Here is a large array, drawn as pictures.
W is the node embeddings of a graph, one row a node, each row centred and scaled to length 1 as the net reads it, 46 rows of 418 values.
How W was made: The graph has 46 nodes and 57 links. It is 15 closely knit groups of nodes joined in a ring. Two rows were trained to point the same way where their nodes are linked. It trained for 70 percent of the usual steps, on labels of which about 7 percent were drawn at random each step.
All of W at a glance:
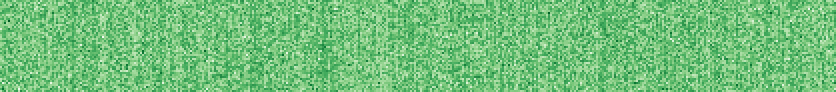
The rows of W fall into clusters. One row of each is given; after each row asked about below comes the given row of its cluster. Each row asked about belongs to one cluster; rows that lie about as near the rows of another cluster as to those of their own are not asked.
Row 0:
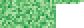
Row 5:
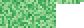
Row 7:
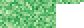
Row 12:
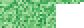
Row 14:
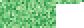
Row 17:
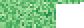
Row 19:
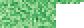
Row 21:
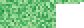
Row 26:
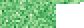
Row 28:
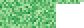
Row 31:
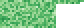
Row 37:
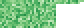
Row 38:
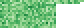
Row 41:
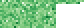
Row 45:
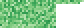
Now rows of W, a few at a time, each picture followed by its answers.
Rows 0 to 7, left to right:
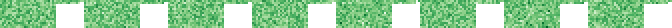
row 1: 12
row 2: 41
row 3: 21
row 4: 7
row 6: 14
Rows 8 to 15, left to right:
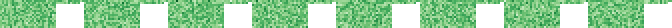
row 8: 19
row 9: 38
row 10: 38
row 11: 17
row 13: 19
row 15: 5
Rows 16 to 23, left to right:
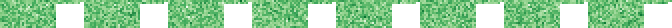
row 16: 17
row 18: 28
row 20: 5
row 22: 28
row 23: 14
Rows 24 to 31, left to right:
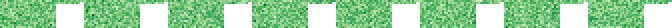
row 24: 31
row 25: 0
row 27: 12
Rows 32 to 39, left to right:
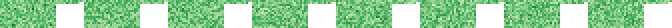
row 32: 37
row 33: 45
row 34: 45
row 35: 31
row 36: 26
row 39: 21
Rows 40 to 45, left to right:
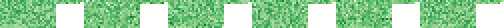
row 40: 45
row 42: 7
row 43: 37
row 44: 41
